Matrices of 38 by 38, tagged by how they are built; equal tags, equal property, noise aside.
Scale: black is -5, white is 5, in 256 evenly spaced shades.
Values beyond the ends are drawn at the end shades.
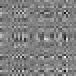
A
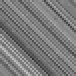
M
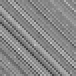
M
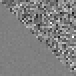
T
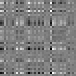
A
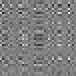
A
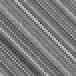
M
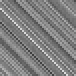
M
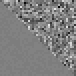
T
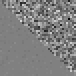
T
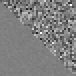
T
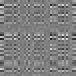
A
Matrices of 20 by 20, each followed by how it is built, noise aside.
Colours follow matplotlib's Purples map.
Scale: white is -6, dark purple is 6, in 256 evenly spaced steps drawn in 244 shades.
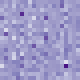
uneven columns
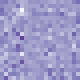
uneven columns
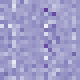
uneven columns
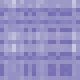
blocks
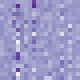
uneven columns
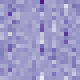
uneven columns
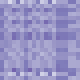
blocks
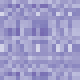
blocks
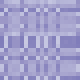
blocks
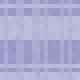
blocks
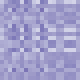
blocks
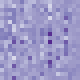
uneven columns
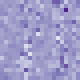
uneven columns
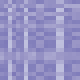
blocks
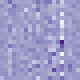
uneven columns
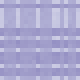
blocks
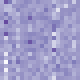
uneven columns
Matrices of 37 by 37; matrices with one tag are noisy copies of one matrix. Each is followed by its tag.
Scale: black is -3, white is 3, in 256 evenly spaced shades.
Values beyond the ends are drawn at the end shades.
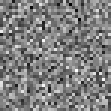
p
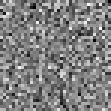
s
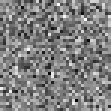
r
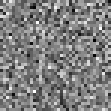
s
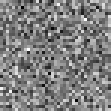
r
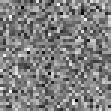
r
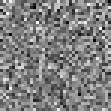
s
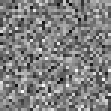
p
